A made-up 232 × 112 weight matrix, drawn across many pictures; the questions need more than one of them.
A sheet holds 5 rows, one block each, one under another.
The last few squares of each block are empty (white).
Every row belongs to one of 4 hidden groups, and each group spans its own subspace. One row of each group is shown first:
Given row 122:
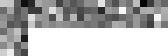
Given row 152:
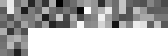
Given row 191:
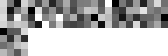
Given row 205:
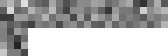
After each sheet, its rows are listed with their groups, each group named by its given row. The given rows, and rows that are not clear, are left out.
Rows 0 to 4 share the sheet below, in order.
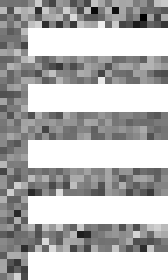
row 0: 191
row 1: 122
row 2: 152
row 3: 205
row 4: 152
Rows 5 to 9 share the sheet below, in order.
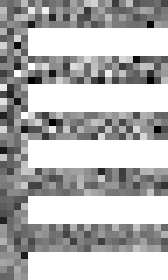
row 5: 205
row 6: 205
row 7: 122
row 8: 122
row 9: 191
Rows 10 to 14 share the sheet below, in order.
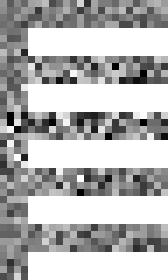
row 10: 152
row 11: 191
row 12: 205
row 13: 152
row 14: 152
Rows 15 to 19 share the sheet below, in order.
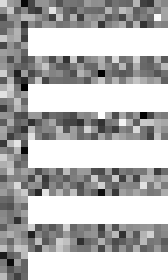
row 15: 122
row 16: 191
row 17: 122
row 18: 191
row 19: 191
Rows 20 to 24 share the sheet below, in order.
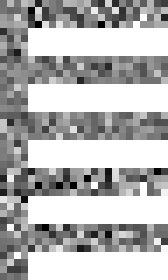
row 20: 191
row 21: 152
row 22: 205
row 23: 191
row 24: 152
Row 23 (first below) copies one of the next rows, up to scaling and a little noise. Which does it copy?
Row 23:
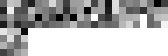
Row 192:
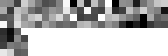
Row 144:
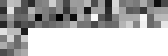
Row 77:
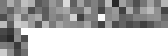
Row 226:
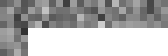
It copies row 144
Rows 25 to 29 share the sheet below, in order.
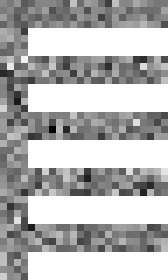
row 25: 191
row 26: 205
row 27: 205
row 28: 152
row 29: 122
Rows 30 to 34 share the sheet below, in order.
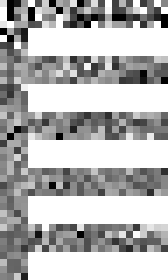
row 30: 191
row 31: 191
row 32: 205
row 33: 205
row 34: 152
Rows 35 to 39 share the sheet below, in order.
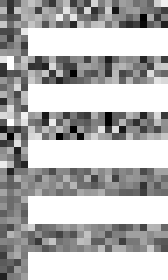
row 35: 191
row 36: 205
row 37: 205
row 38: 191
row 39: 122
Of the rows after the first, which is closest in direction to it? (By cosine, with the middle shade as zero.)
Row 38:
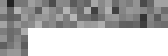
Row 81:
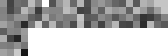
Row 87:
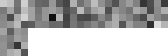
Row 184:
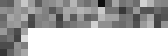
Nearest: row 81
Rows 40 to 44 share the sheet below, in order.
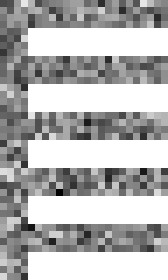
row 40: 122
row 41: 191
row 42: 152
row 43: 205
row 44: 122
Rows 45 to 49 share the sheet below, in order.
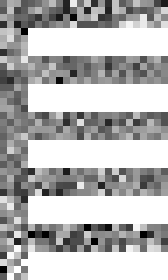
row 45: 191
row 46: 205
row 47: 152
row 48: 191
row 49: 205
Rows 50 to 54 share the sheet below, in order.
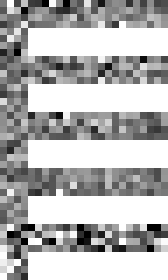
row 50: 152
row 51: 122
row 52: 152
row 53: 205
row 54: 122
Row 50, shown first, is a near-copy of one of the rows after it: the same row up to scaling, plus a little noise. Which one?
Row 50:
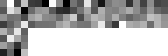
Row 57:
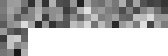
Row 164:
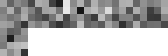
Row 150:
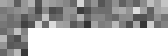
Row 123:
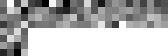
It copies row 123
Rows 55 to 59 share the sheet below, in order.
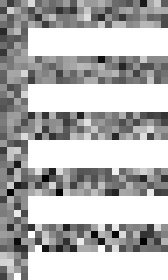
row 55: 122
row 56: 122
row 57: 152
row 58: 205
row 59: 191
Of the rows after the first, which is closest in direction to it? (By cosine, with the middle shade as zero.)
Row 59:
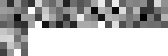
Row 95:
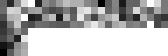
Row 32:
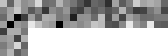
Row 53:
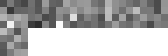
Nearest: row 32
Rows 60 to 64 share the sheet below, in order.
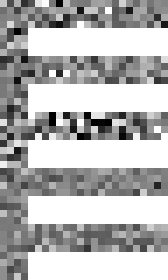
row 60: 152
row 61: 205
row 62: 152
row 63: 122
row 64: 152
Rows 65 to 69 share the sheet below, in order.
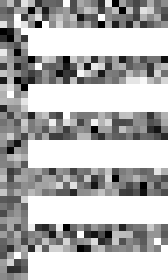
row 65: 191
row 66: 191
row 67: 152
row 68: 191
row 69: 152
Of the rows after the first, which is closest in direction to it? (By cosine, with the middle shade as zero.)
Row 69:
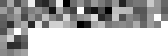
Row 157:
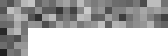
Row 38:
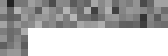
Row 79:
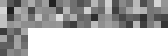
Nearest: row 157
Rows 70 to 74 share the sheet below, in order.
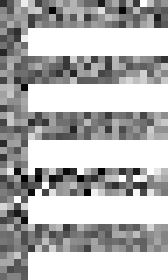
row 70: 122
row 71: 191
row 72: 205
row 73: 152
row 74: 152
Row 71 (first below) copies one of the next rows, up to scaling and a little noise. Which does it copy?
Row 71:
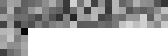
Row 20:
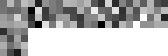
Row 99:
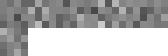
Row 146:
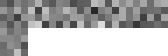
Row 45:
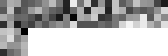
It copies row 45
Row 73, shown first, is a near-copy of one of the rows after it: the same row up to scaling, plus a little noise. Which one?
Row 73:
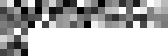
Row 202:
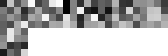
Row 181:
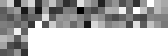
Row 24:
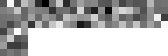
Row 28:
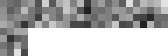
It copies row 181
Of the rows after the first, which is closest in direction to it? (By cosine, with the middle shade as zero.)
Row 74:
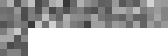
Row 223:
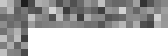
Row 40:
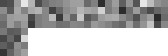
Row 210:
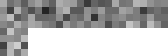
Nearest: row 40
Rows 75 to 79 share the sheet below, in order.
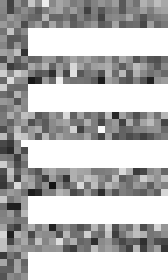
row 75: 152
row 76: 205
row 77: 191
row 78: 205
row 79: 191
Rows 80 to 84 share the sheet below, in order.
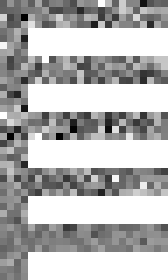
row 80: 122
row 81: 152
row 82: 205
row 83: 191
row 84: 152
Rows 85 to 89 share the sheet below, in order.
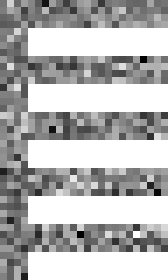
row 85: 152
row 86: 122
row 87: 205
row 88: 205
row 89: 152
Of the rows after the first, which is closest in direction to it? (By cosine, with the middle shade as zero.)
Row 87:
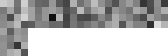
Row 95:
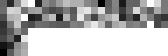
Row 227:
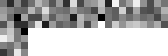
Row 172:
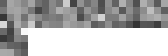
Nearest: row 227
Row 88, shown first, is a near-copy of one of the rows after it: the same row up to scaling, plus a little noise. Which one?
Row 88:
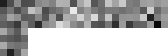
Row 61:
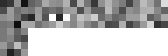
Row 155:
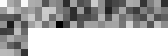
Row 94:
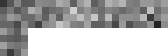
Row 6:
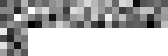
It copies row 94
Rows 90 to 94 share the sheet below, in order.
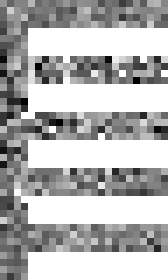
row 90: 122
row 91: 191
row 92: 122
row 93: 191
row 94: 205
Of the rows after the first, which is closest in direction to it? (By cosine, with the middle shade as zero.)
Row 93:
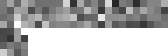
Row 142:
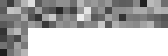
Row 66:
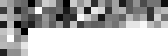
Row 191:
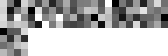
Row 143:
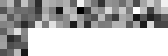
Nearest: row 191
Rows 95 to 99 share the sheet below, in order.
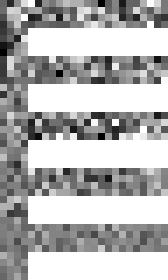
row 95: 122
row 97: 191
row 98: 152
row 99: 191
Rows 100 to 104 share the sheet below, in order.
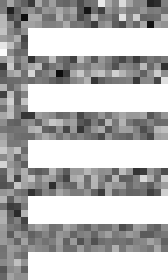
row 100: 122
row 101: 191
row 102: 122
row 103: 205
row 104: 205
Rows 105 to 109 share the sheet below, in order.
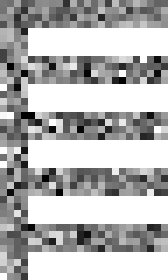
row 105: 191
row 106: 122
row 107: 122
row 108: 205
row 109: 122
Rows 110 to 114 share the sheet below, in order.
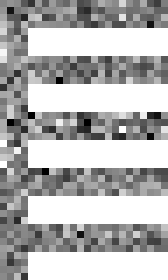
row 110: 122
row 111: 205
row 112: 122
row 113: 152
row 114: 152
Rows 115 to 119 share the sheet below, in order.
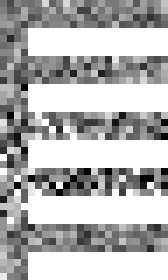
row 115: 152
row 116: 191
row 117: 205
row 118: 205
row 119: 122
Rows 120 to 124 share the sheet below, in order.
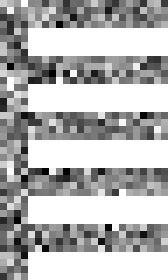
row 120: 205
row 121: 205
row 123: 152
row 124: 191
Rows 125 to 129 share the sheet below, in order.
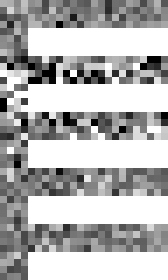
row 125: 205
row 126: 205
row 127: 152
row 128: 152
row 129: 152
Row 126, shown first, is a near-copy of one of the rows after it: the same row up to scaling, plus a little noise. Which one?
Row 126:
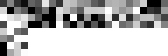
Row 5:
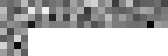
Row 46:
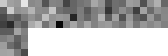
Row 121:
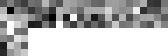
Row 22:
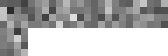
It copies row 121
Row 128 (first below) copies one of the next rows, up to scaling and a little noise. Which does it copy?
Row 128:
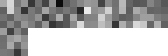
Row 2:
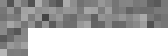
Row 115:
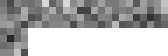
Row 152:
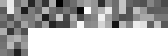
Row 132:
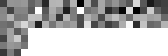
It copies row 152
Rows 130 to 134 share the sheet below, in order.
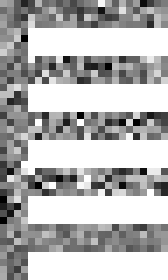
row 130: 122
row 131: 152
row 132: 152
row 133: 122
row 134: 205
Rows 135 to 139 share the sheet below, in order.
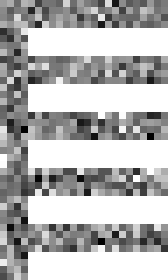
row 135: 191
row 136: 205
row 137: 122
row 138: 152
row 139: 191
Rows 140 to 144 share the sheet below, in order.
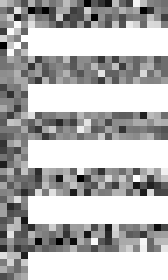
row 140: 205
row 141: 191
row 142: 122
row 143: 152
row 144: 191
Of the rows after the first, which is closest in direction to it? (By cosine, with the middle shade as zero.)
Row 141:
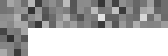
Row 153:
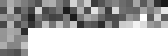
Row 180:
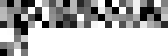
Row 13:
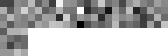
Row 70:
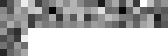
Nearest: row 153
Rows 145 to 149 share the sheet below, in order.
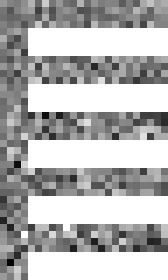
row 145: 152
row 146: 191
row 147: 152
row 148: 122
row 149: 152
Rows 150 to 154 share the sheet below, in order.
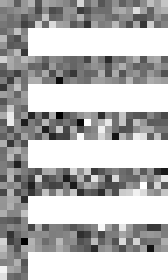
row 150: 152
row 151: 205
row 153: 191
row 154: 122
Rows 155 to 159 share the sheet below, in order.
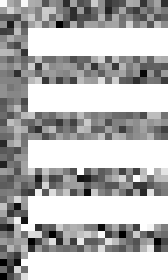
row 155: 205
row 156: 191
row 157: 122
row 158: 152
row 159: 122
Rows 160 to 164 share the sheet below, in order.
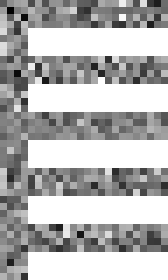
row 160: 122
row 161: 191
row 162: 152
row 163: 191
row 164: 152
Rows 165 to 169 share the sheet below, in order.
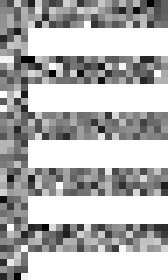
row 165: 152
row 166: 122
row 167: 191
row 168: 191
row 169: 152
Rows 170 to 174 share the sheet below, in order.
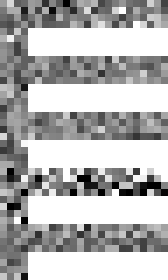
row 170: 152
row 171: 191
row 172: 191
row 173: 152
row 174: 152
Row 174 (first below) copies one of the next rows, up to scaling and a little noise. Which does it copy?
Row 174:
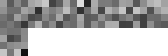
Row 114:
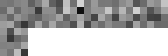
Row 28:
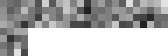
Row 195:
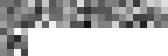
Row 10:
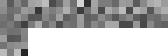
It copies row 10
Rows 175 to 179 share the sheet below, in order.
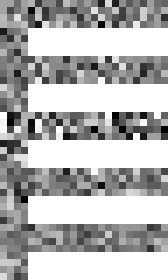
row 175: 191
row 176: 191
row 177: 191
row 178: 191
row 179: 122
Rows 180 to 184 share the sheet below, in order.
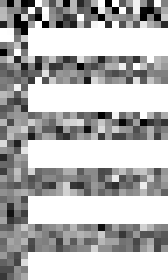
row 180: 191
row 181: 152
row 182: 122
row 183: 191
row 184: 122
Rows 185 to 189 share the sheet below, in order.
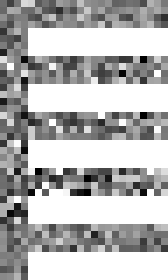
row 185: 122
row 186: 122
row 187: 122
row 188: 152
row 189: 191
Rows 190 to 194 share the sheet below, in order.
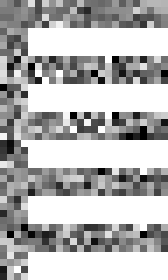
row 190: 152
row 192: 191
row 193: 122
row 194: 205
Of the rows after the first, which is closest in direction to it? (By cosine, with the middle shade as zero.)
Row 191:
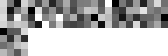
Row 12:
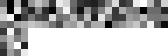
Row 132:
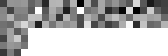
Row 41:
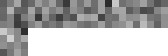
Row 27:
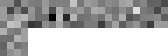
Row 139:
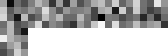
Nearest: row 27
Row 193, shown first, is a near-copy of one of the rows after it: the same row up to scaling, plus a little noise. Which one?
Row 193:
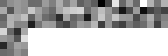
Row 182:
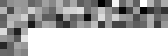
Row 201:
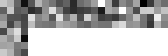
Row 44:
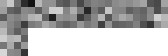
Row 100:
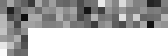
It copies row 182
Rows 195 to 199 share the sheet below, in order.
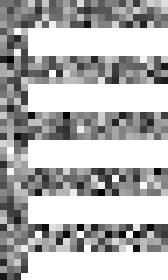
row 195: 152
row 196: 205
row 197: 191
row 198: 191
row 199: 152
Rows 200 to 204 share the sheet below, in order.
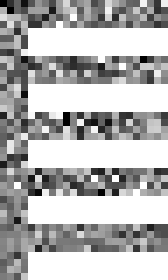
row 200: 205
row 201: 122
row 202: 152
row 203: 191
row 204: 152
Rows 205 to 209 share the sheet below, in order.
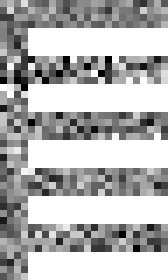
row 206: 191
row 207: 205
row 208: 122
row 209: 152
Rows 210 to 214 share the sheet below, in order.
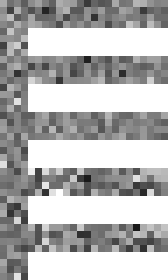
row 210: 205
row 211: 205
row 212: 205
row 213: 152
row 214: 152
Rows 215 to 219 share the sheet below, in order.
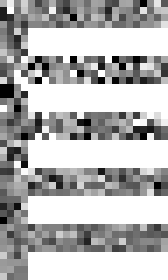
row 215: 205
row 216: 191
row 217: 152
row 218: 122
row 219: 122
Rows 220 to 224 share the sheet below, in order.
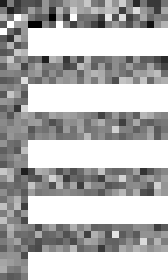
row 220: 205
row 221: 152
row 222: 122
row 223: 122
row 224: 191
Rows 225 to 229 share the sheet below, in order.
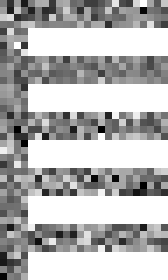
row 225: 205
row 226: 191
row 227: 191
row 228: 191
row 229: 122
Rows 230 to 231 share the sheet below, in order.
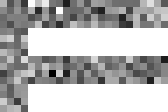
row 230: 152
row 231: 205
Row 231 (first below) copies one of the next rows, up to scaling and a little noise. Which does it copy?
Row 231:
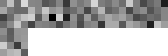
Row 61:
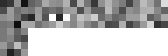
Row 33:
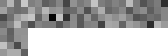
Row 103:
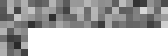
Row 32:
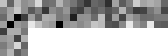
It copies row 33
